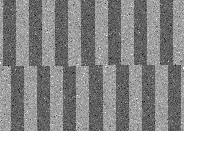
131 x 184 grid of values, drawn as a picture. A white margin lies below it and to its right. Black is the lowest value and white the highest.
Stripes: upright, repeating 7 times. Slope: none. Symmetry: a half turn. Average level on the scale: 50%.
